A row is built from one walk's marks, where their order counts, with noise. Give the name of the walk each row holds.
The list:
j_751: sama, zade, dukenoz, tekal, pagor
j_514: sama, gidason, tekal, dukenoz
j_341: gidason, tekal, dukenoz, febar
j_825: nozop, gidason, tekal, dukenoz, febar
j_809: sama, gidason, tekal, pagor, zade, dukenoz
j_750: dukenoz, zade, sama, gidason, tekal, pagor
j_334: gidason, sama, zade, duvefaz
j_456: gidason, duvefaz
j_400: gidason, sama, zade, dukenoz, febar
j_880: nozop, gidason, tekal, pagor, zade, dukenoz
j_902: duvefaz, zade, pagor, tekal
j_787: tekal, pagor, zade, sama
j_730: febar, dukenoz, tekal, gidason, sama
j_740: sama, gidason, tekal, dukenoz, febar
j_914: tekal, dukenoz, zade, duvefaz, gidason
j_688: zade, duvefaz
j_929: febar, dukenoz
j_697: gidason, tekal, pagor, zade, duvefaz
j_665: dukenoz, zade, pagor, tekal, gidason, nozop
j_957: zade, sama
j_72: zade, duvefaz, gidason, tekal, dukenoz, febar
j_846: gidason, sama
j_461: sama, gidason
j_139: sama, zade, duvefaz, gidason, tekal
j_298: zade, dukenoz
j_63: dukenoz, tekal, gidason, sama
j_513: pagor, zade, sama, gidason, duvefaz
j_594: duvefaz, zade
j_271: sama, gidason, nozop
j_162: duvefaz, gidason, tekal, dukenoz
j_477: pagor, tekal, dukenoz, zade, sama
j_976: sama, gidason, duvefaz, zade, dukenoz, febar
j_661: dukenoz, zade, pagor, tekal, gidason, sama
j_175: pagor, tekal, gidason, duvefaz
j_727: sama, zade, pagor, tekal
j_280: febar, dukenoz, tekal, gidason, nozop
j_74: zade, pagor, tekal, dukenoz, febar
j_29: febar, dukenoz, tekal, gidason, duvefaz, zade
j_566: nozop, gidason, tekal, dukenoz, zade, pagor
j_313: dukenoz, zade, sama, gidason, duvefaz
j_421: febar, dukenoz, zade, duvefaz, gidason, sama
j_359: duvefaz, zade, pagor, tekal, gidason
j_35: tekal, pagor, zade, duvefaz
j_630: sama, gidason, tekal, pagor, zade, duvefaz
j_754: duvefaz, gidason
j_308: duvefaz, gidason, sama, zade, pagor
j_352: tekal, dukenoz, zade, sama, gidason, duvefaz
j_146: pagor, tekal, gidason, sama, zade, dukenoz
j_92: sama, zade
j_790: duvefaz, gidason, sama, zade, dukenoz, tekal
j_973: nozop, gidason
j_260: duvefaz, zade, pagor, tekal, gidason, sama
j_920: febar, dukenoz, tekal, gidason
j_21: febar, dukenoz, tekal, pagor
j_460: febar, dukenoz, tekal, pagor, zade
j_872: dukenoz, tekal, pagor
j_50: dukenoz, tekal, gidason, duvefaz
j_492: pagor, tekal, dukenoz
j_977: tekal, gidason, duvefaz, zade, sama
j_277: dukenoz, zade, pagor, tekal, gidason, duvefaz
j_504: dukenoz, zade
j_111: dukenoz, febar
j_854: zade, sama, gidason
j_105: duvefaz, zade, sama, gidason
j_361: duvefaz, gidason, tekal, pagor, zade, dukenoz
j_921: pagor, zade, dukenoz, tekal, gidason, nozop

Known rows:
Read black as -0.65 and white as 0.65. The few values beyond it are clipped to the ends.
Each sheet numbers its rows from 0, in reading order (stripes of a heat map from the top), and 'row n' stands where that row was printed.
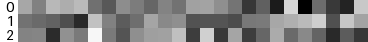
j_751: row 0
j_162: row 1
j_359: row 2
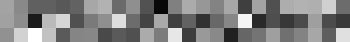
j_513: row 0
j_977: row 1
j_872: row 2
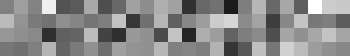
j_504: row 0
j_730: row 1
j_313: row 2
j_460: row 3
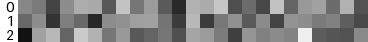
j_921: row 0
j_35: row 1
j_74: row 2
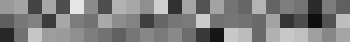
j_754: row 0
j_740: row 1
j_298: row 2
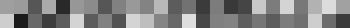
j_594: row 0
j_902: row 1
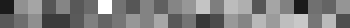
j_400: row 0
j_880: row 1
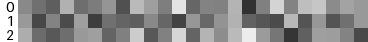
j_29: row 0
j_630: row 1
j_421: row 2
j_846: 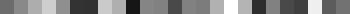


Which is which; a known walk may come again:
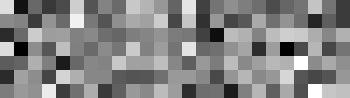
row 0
j_902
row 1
j_359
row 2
j_298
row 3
j_139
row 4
j_929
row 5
j_72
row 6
j_504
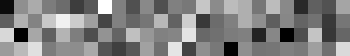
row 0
j_341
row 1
j_854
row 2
j_727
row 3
j_750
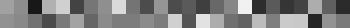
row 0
j_977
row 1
j_280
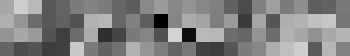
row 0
j_566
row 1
j_513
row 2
j_50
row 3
j_361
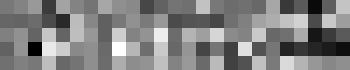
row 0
j_740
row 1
j_162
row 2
j_920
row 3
j_914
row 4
j_460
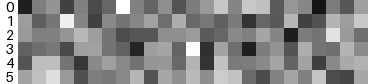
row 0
j_400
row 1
j_92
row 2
j_661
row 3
j_665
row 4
j_111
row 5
j_21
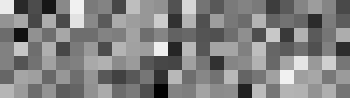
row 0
j_790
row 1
j_754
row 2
j_809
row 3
j_973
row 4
j_146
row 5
j_688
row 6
j_175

